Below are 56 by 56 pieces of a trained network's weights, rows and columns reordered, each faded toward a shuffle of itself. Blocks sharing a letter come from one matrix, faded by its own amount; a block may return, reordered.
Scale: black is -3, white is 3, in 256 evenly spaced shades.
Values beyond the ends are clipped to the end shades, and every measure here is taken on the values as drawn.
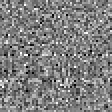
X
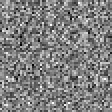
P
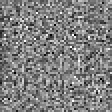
P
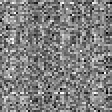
P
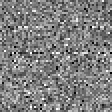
X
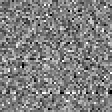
X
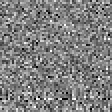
X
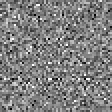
X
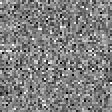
X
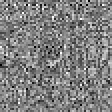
P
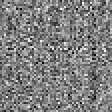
P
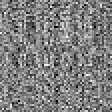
P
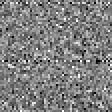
X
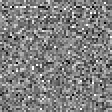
X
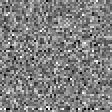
X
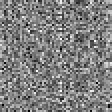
P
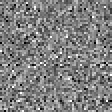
X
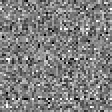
X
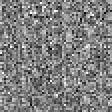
P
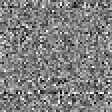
X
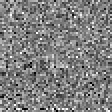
X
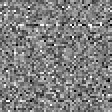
X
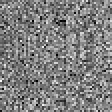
P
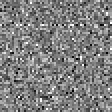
X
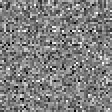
X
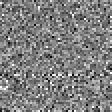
X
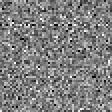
X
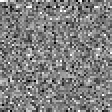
X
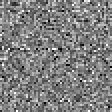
X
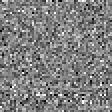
X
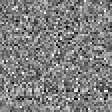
X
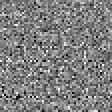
X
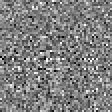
X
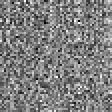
P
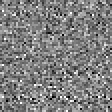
X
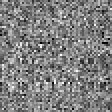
P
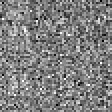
P
